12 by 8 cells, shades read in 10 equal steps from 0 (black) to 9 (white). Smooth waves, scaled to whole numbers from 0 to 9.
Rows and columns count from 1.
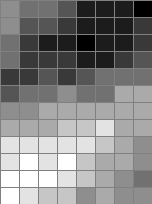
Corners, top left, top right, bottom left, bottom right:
5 0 9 5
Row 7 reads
5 5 6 6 6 6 6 6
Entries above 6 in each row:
0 0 0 0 0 0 0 3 6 5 5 4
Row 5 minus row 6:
-1 -2 -1 -3 -1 0 -2 -2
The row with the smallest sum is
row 3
